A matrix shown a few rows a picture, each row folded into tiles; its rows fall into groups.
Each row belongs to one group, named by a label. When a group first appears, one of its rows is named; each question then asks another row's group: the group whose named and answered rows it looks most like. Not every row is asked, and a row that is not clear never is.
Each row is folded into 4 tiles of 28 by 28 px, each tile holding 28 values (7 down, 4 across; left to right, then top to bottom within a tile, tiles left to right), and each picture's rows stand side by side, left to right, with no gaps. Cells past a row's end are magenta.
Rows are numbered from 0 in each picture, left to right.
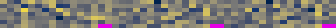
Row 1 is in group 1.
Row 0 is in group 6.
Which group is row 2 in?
1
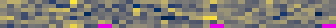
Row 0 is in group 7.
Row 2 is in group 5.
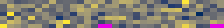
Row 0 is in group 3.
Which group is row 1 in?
7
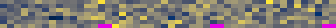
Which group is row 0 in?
6
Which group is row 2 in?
5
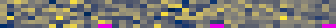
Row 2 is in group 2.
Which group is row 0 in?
7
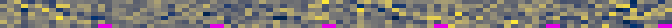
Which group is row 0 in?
2
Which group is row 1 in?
5
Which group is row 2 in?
6
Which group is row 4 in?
3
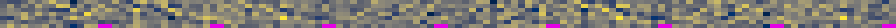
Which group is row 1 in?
6
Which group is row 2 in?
2
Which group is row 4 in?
1
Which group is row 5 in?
2
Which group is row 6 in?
5
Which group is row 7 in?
2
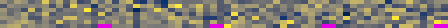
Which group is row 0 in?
5
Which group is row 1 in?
2
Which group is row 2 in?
3
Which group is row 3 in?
7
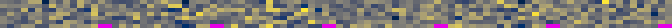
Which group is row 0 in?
1
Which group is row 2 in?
5
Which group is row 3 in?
6
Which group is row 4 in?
3
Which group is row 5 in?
5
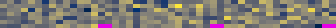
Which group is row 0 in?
1
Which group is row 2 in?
5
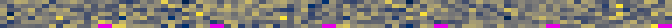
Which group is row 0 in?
7
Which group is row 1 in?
3
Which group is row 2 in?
2
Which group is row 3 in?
3
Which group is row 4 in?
6
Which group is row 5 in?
1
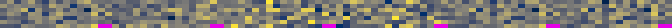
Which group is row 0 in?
1
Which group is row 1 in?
6
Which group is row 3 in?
7
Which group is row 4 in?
1
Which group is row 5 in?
1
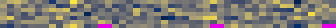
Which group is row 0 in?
7
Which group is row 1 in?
6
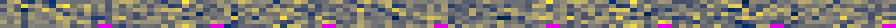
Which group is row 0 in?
2
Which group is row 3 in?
6
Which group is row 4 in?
6
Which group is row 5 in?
7
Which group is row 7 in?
7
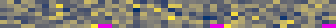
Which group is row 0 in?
1
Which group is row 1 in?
2
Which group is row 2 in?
3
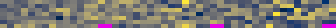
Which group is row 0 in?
6
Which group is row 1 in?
7
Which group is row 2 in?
3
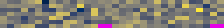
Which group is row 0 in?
1
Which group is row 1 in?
5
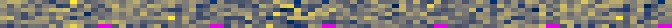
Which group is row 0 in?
7
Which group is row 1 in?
2
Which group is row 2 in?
3
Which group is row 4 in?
1
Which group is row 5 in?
2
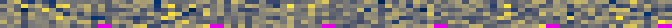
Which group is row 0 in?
2
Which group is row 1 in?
1
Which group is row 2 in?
2
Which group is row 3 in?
1
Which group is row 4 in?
1
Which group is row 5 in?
7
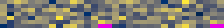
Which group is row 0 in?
7
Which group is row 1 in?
7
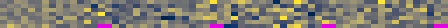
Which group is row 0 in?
5
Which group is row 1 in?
6
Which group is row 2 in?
7
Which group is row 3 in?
5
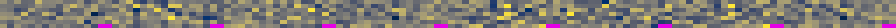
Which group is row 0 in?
5
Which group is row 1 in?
2
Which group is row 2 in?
5
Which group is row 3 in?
6
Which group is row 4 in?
1
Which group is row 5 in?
3
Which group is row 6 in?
1
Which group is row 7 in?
6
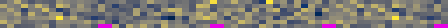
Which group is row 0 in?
2
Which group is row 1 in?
6
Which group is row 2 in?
5
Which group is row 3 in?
2
